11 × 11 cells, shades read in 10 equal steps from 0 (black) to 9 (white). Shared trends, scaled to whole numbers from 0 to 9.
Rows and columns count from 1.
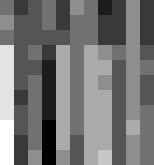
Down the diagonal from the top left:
4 3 3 2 6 4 6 6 3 5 4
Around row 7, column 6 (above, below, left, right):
4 4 6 6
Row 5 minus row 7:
0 1 -1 0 0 0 0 0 0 0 1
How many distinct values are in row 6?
6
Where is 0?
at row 9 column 4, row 10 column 4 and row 11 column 4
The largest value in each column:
9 3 5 4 6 5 6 7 4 6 4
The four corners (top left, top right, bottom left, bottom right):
4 2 9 4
